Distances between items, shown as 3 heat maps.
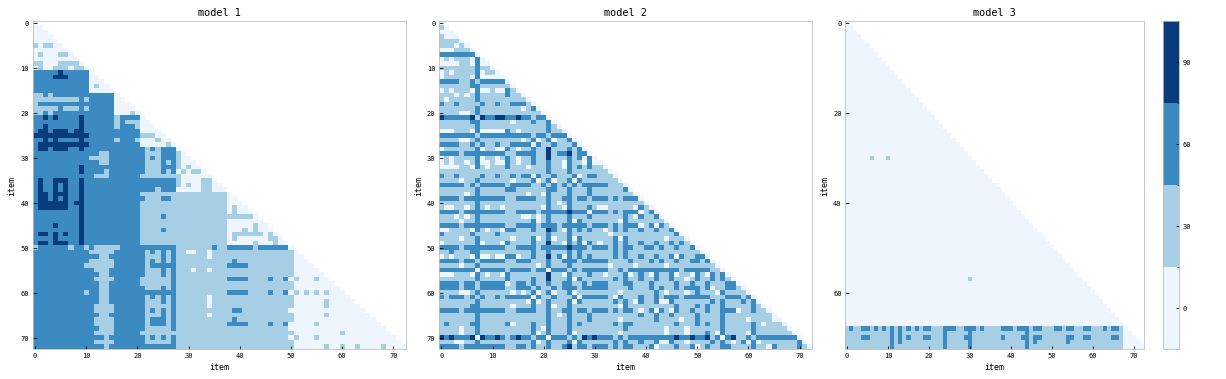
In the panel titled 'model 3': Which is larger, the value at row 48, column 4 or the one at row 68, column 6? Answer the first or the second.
the second
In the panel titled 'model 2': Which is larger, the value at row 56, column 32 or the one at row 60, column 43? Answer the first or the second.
the second
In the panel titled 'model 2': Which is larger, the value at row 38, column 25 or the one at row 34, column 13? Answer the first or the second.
the first
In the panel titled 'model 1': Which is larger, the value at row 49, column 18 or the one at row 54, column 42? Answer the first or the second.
the first
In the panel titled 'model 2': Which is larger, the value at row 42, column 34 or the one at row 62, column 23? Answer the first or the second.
the first
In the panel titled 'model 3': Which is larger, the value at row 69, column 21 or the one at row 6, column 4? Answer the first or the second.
the first
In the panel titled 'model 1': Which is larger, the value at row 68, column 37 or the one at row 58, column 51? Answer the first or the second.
the first
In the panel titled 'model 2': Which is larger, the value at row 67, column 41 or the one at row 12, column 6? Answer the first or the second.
the first
